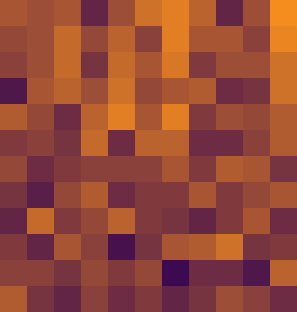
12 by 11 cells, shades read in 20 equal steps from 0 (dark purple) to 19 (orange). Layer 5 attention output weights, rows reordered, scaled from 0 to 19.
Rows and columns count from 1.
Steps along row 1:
down up down up up up down down up up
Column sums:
95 98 107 110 113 111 130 100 101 98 138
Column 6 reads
15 8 11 9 11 13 8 7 7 6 9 7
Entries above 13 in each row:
3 3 4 2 2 1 0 0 1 1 0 0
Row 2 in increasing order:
8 8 9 9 10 11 11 13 14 17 18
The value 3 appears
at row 8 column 2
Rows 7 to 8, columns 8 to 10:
7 12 11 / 11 7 9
